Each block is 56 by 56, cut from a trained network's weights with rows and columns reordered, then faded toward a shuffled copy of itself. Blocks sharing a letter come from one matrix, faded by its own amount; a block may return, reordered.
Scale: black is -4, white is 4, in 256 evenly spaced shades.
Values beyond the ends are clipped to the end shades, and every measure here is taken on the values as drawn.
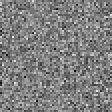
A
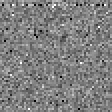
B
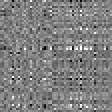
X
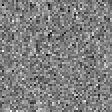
A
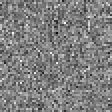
A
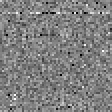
B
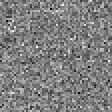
A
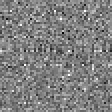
B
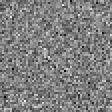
A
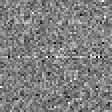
B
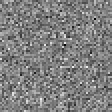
A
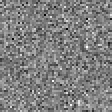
A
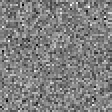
A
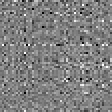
X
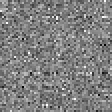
B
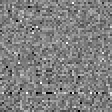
B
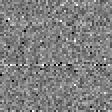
B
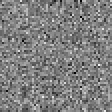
A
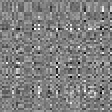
X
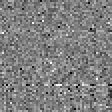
B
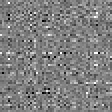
X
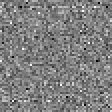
B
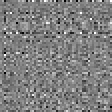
X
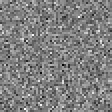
A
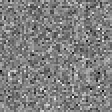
A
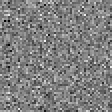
A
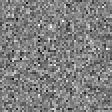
A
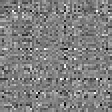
X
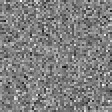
A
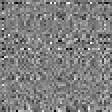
X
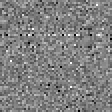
B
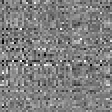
X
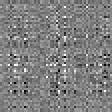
X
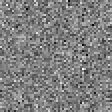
A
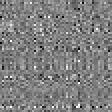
X
